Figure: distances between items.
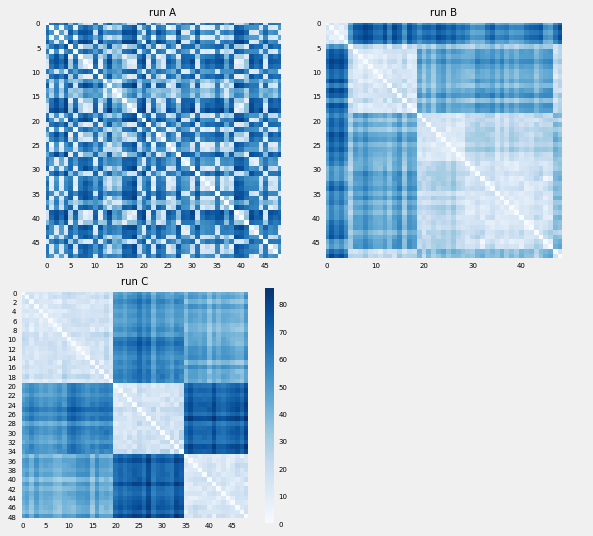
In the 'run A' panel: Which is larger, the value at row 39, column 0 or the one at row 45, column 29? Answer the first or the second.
the second
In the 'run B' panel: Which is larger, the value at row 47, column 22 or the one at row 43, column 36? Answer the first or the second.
the first
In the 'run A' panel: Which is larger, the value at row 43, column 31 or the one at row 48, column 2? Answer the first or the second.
the first
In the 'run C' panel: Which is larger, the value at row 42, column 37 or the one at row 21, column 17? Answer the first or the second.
the second
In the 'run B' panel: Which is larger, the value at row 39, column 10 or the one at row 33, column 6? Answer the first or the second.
the second
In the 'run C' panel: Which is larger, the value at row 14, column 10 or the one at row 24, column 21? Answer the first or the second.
the first
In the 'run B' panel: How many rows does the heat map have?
49
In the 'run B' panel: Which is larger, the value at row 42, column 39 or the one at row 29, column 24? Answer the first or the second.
the second
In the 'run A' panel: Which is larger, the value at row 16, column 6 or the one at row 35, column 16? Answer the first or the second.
the second
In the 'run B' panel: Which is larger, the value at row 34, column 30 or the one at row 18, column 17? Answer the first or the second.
the first
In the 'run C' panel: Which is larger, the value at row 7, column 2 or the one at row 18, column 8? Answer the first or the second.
the second
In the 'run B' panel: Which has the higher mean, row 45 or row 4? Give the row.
4
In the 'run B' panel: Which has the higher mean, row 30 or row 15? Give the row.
15
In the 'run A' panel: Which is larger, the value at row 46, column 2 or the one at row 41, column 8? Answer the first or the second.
the first
